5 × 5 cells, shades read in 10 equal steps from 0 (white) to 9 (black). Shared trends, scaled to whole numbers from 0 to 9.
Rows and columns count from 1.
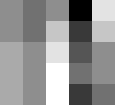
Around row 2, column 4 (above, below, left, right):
9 6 2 2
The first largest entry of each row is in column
4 4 4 4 4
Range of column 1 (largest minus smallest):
1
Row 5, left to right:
3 4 0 7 5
